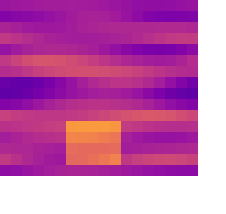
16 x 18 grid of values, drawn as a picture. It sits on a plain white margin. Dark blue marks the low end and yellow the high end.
Streaks run across, left to right. In the bottom middle lies a patch that is higher than the rest. The top middle is the smoothest part. The ninth with the highest average is the bottom middle.
